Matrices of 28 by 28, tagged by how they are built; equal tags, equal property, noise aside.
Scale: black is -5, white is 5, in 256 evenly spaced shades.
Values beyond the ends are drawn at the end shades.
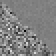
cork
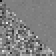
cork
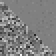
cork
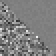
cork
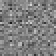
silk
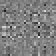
silk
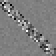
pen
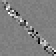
pen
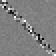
pen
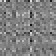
silk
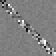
pen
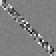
pen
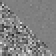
cork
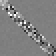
pen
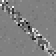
pen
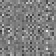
silk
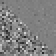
cork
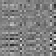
silk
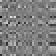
silk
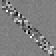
pen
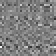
silk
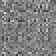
silk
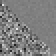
cork
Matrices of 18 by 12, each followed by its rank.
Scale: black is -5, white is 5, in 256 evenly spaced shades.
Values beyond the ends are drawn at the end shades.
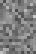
full rank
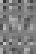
two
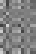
two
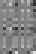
two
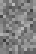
full rank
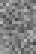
full rank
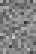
full rank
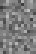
full rank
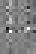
two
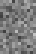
full rank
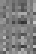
two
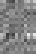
two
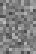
full rank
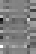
two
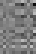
two
